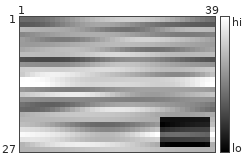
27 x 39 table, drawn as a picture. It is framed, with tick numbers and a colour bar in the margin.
Odd patch: lower, in the bottom right. Roughest part: bottom right. Grain: streaks across. Ninth with the lowest average: bottom right. Mirror symmetry: none.
